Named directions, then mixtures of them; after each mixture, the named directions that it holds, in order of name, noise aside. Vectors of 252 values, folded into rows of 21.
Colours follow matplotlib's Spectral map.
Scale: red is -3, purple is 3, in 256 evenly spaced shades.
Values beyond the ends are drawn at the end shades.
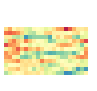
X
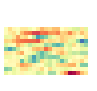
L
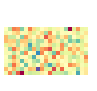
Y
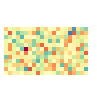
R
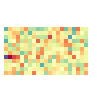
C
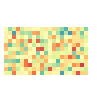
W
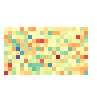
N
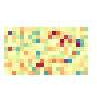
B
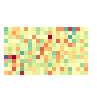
C, Y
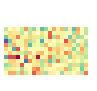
C, N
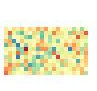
N, R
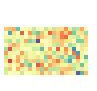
B, N, W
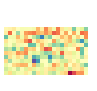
L, R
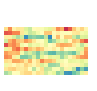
X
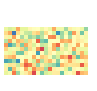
W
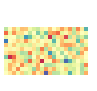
B, C, X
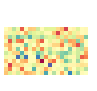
B, N, X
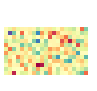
B, N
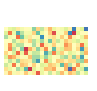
R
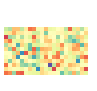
N, Y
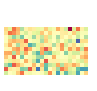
R, X, Y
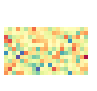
N, Y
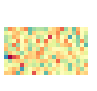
C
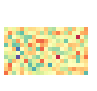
N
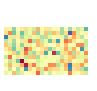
R, W, Y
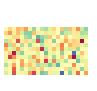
C, W, X
